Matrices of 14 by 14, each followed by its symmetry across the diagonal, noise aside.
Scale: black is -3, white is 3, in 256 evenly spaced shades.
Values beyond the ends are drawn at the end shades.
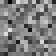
neither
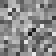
symmetric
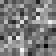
symmetric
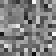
antisymmetric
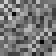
symmetric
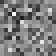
symmetric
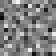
antisymmetric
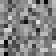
neither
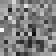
neither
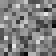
symmetric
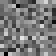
neither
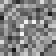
symmetric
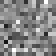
neither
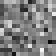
antisymmetric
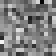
antisymmetric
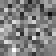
antisymmetric
